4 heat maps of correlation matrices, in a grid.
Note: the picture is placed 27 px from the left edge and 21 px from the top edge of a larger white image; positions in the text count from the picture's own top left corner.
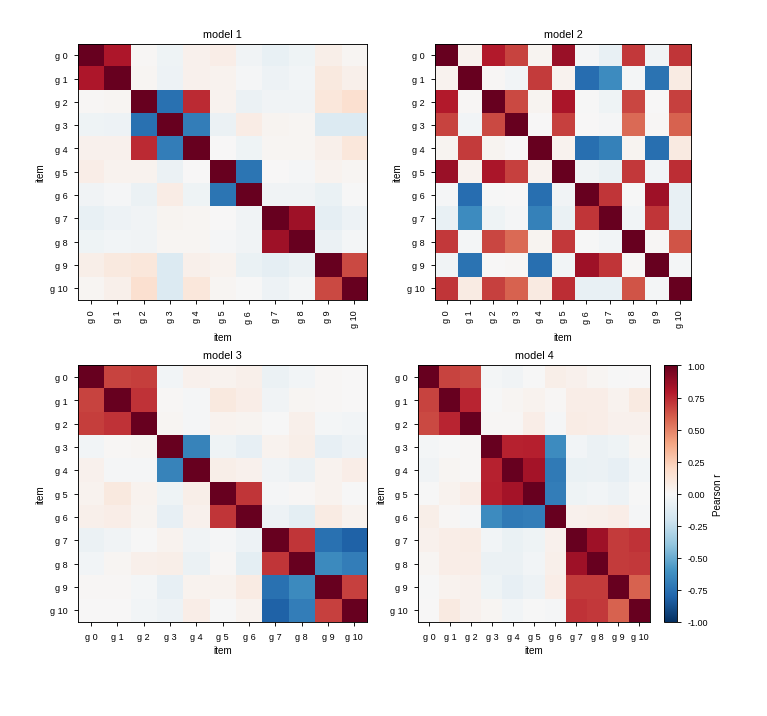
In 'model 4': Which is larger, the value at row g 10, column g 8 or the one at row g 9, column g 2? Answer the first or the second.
the first
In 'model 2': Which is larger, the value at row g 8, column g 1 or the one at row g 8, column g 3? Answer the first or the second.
the second
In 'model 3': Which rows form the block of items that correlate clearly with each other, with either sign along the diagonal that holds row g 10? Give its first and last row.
g 7 to g 10
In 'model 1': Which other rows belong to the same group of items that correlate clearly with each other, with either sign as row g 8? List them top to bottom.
g 7
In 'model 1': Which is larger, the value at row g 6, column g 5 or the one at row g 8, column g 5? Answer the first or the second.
the second
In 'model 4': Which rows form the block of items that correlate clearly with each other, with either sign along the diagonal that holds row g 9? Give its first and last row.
g 7 to g 10
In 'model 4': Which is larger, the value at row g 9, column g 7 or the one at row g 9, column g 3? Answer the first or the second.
the first
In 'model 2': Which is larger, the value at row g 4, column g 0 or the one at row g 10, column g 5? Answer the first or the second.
the second
